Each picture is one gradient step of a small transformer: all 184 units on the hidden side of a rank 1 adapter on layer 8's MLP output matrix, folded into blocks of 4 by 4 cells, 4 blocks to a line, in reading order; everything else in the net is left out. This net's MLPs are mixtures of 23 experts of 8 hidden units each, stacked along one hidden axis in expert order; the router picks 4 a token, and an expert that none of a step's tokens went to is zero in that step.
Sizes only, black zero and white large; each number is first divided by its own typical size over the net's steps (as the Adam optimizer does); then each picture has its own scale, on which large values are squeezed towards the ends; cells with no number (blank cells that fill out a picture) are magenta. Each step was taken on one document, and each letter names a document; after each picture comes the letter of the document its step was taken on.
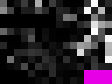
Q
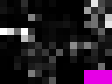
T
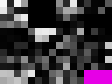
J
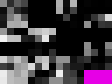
J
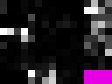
T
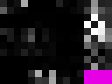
T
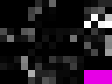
T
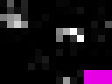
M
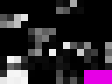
J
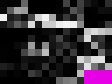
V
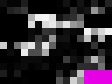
V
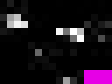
M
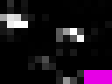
M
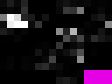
M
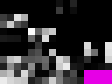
J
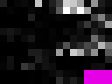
Q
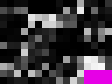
V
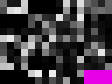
V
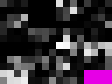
J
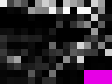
Q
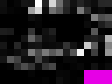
Q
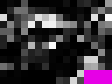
V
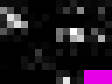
M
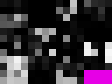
J
